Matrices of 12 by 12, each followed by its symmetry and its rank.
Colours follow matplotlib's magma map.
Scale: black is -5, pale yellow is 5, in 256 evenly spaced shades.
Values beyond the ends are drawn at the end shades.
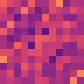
symmetric, full rank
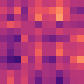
antisymmetric, rank two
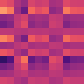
neither, rank one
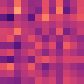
antisymmetric, rank two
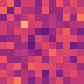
symmetric, full rank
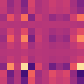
neither, rank one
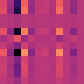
neither, rank one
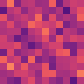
antisymmetric, full rank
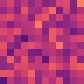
antisymmetric, full rank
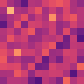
symmetric, full rank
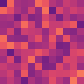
symmetric, full rank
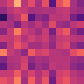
antisymmetric, rank two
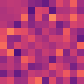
antisymmetric, full rank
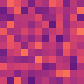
antisymmetric, full rank
